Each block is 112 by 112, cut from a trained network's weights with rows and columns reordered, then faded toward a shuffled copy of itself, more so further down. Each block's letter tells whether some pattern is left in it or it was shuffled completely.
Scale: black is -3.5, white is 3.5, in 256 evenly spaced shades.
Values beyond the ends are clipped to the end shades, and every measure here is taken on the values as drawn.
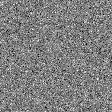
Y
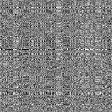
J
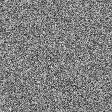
Y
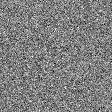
Y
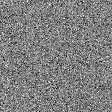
Y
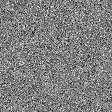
Y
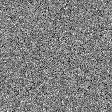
Y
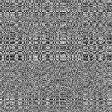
J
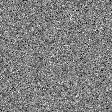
Y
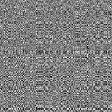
J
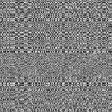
J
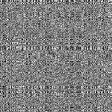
J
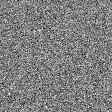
Y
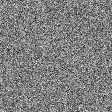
Y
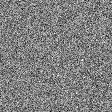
Y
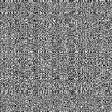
J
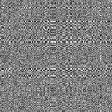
J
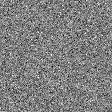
Y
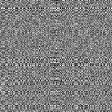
J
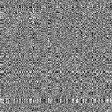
J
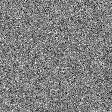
Y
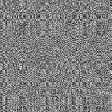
J
